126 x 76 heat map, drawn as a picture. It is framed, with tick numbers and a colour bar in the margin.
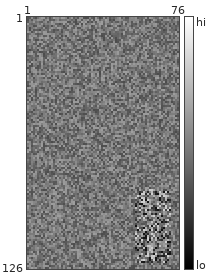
Roughest part: bottom right. Slope: none. Odd rows or columns: none. Mirror symmetry: none. Odd patch: rougher, in the bottom right. Grain: fine.
